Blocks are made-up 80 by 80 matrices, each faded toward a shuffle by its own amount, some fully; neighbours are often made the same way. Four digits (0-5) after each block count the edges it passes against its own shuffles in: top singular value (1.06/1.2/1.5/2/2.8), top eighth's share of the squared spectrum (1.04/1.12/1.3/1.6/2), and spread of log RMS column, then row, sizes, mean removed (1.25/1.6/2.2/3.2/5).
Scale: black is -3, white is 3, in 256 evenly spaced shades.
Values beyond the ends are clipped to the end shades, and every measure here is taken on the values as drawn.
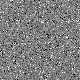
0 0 0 1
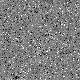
0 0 0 0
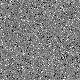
0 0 0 0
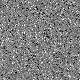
0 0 0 0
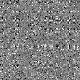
4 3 2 2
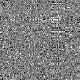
4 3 2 2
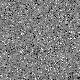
2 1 0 0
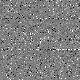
2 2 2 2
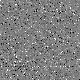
1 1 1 1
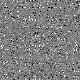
1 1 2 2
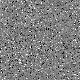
0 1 1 0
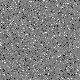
0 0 0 1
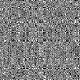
4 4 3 3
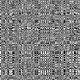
5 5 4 4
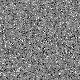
0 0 0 0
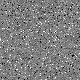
0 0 0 0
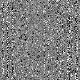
2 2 3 0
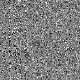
1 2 3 0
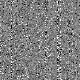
2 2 3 0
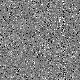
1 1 1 0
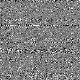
2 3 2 3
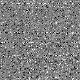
1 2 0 2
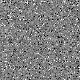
1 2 1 2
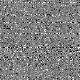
2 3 2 3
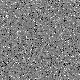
0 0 0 0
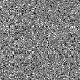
4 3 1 1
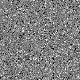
3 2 1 0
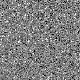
3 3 1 1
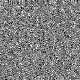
3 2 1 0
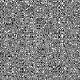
4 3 2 2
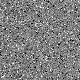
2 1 0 0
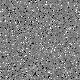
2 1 0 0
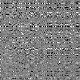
4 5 2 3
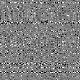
4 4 2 3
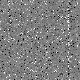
3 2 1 0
